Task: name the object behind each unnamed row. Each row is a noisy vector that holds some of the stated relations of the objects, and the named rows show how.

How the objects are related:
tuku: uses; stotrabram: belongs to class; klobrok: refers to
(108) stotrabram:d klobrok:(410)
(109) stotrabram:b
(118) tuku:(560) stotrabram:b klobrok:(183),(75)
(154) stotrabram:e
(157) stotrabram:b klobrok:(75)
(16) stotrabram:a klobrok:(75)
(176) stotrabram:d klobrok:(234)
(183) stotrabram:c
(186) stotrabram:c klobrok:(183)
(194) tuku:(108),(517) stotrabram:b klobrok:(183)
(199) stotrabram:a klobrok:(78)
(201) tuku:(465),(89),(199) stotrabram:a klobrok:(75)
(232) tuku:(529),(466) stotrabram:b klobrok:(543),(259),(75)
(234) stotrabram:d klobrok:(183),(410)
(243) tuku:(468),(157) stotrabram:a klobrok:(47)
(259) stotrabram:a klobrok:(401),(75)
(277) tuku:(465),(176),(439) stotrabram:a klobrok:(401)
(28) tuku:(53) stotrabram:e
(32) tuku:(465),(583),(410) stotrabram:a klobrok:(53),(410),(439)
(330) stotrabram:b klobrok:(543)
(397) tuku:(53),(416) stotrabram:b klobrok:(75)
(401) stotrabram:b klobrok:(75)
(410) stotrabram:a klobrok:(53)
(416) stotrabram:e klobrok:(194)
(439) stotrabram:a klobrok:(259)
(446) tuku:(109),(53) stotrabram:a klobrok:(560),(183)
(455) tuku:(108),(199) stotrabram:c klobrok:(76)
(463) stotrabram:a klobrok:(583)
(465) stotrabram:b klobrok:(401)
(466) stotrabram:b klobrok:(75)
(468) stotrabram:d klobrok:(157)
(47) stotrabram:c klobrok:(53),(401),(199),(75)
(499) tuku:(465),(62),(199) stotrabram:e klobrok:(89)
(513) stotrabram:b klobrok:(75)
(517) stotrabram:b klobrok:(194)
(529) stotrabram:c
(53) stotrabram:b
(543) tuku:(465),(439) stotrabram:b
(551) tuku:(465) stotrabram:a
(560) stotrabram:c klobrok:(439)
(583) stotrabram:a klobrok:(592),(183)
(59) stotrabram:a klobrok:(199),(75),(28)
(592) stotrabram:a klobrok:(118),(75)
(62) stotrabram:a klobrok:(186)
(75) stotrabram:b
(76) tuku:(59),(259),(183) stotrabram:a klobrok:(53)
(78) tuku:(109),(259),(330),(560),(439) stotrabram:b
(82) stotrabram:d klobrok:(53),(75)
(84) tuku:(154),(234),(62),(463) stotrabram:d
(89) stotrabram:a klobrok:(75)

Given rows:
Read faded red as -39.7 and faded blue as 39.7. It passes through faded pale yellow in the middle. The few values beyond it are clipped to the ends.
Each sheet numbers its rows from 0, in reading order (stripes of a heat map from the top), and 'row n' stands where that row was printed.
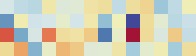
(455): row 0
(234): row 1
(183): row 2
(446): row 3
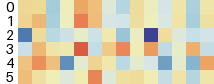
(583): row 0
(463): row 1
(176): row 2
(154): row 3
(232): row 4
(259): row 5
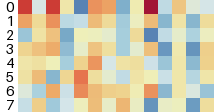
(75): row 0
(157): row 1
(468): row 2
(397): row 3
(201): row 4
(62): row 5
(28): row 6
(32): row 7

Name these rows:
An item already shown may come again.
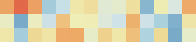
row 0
(330)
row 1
(47)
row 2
(199)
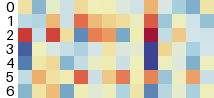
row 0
(47)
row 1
(28)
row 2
(75)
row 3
(108)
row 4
(82)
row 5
(154)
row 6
(468)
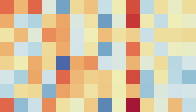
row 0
(543)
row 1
(186)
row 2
(551)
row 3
(186)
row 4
(53)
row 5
(28)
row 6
(499)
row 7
(183)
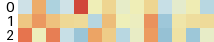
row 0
(416)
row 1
(109)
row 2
(401)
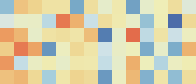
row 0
(84)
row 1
(59)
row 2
(194)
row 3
(232)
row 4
(560)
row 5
(118)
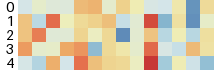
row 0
(243)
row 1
(78)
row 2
(517)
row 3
(529)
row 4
(28)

